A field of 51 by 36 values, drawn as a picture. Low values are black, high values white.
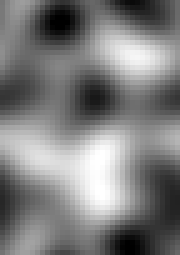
On average the colour sits 50% of the way up the scale. There are no lone odd cells. The bottom right is the ninth with the lowest average. No overall slope runs across the table.
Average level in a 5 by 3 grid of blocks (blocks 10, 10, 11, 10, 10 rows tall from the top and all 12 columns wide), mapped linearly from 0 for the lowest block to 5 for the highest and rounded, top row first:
111 | 123 | 322 | 251 | 220
